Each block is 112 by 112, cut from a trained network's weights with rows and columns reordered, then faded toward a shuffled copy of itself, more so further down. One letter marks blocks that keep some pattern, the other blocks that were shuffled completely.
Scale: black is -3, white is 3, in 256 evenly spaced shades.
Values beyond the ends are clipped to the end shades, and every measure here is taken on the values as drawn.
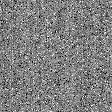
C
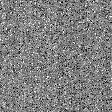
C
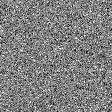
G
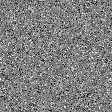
G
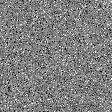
G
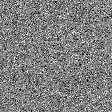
G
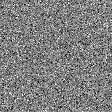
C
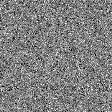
C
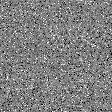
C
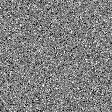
G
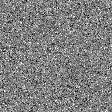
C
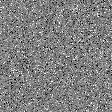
G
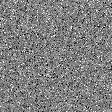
G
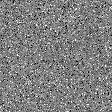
G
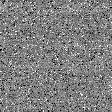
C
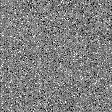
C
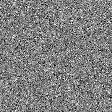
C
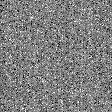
C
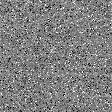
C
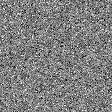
C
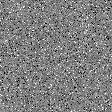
G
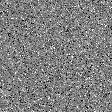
G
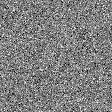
G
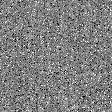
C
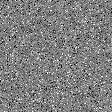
G
